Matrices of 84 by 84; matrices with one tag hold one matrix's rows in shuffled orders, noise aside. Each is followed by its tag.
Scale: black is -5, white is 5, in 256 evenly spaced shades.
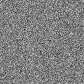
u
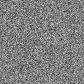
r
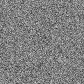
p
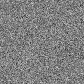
u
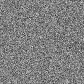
u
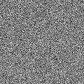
p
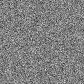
p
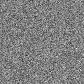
r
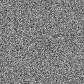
p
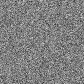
u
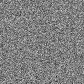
p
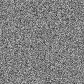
p
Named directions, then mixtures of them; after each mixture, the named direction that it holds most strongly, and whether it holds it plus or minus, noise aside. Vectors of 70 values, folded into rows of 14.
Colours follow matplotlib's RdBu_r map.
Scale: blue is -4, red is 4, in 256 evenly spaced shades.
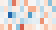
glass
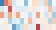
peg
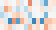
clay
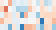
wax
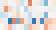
clay, plus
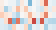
clay, minus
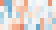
peg, minus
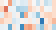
wax, plus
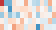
peg, minus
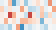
glass, minus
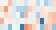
wax, plus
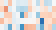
wax, plus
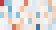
peg, minus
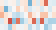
clay, minus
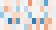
clay, plus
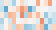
wax, minus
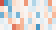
peg, minus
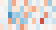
glass, plus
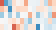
peg, minus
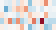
clay, minus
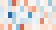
glass, plus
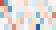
peg, minus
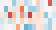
glass, minus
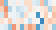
wax, plus
